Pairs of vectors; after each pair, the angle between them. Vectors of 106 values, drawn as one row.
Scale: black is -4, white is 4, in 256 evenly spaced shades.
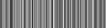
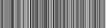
orthogonal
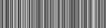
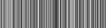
partly opposed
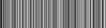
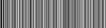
nearly parallel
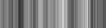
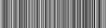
orthogonal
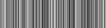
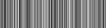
nearly opposite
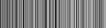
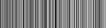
nearly parallel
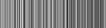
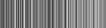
nearly opposite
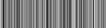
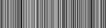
orthogonal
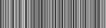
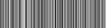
nearly parallel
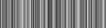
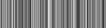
nearly opposite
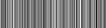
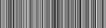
nearly opposite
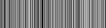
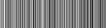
partly opposed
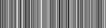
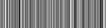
orthogonal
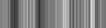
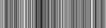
partly aligned
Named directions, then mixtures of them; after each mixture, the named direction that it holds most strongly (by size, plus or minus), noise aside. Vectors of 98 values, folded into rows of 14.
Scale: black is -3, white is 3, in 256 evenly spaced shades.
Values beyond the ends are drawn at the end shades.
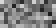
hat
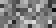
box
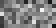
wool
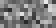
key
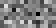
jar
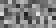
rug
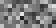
key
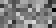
box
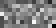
wool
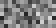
rug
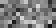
box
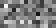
jar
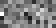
rug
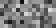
jar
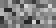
key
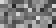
box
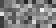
wool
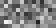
jar
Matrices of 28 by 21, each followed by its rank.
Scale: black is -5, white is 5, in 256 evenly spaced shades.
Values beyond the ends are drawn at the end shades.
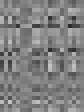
two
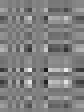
one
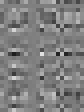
two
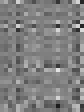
two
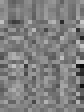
three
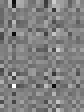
three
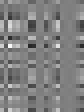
one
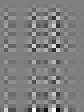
one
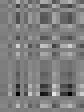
one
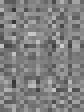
three
